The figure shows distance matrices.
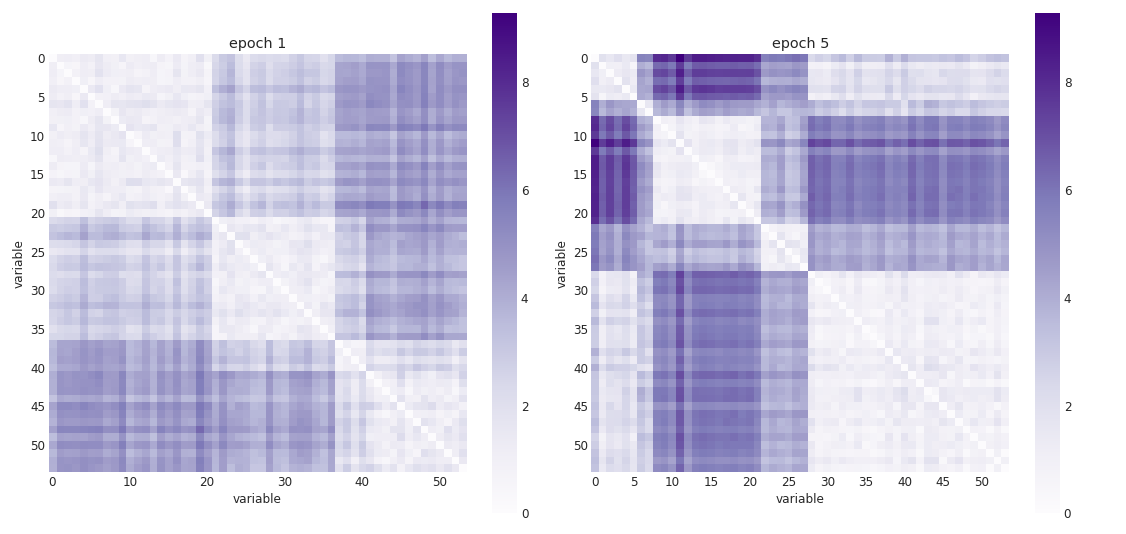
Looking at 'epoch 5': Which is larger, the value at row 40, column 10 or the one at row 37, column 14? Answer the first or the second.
the second
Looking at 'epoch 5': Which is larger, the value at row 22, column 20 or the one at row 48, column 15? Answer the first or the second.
the second
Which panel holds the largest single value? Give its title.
epoch 5
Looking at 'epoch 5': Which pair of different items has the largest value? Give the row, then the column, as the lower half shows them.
11, 0
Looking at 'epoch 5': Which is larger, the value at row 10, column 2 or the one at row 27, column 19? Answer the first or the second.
the first
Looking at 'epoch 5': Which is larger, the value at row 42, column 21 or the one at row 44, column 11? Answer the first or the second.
the second
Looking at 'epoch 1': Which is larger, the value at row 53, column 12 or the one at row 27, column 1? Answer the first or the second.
the first
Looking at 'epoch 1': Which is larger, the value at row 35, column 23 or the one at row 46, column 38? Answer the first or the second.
the second
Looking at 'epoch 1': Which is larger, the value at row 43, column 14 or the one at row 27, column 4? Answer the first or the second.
the first
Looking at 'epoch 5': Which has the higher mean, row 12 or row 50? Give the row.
12
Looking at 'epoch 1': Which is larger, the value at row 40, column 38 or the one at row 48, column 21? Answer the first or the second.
the second
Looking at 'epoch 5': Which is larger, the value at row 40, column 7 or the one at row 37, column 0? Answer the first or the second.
the second
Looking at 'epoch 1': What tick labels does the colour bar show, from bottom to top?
0, 2, 4, 6, 8
